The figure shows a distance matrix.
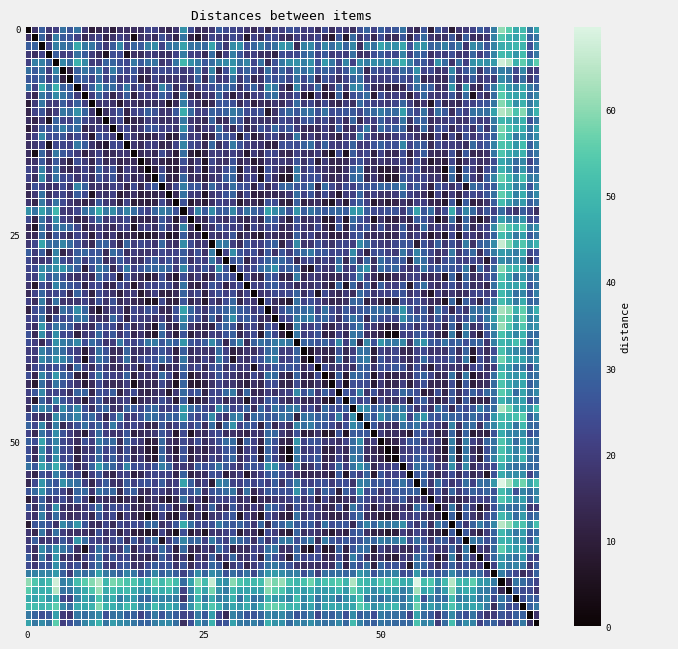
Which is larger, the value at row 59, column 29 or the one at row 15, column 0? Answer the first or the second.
the first
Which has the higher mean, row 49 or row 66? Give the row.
66
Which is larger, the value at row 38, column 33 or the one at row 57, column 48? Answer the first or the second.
the first
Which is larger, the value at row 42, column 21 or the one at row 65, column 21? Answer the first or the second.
the second
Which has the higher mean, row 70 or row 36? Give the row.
70
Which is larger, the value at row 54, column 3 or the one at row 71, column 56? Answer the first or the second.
the second
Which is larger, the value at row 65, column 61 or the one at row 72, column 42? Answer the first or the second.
the second
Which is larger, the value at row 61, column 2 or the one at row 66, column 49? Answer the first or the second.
the first
